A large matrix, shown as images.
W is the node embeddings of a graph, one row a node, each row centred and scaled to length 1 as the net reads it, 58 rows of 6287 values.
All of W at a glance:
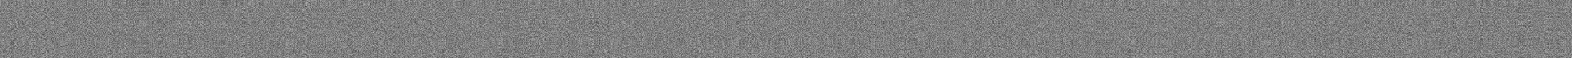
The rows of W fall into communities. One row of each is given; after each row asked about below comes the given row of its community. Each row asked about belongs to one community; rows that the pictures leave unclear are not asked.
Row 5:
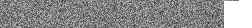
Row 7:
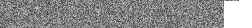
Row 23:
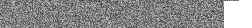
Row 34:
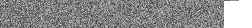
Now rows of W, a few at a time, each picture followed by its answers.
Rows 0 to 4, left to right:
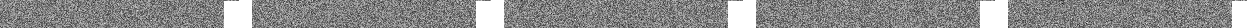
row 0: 7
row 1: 5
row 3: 7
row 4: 7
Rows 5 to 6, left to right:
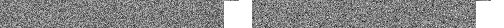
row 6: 34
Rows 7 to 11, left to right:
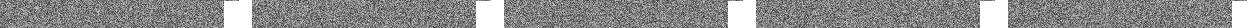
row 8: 5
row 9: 23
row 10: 23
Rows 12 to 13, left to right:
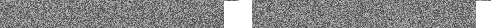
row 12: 5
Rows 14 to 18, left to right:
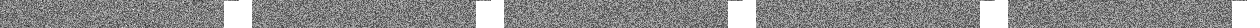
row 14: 34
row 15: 7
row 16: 5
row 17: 5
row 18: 23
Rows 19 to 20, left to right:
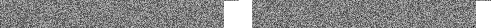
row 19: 34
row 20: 7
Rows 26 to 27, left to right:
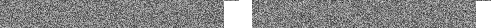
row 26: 23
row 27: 23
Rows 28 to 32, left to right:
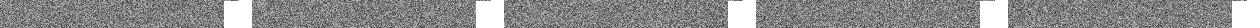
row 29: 7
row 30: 5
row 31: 7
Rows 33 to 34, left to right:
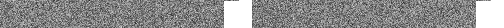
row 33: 5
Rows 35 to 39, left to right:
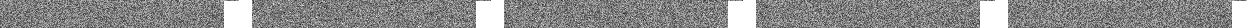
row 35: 5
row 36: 23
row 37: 7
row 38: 5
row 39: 5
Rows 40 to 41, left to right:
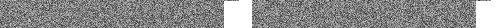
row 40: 5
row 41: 7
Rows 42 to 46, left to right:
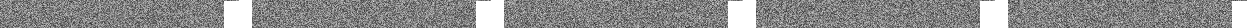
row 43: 5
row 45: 23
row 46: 23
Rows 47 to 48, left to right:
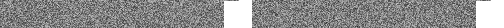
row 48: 5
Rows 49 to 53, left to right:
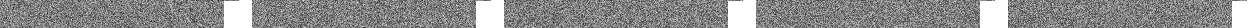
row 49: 7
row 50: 23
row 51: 23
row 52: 23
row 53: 34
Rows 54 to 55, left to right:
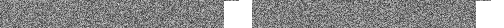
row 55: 23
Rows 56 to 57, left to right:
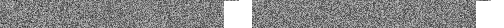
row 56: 7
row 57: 5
